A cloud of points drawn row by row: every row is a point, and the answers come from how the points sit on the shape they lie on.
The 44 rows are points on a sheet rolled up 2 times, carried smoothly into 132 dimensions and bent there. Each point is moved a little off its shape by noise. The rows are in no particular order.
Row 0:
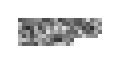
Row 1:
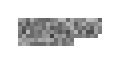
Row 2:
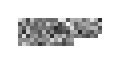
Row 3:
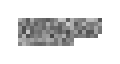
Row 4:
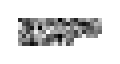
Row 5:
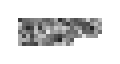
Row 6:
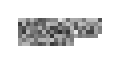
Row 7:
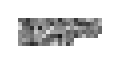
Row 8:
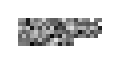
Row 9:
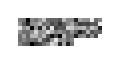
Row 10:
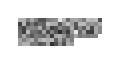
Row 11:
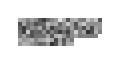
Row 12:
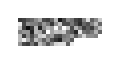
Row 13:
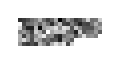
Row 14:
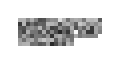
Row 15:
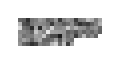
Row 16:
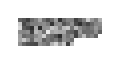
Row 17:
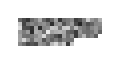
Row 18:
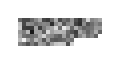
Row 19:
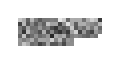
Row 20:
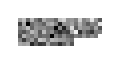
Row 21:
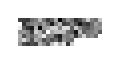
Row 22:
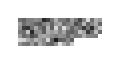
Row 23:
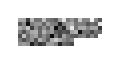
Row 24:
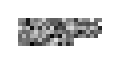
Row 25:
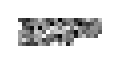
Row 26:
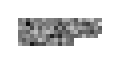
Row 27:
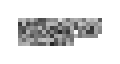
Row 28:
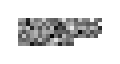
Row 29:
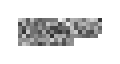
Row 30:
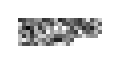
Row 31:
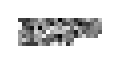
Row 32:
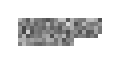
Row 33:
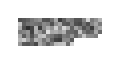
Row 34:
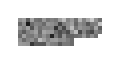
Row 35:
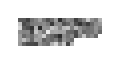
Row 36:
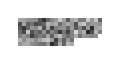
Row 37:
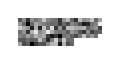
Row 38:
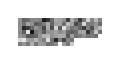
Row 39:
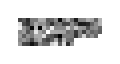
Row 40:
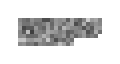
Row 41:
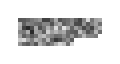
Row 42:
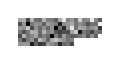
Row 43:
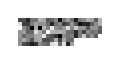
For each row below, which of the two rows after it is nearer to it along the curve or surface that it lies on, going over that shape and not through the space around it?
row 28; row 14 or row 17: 14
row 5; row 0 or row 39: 0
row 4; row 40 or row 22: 22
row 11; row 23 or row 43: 23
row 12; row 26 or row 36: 36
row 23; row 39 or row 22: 39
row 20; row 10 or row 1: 10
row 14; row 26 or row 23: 23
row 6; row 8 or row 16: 8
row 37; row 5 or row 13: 13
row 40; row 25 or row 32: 32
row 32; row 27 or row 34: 34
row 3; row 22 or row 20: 22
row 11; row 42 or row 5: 42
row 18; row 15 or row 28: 15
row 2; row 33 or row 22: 22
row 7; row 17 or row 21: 17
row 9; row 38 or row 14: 14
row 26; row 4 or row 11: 11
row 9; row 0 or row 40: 0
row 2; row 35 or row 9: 9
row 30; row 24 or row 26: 24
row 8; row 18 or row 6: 6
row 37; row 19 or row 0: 19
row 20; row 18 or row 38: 38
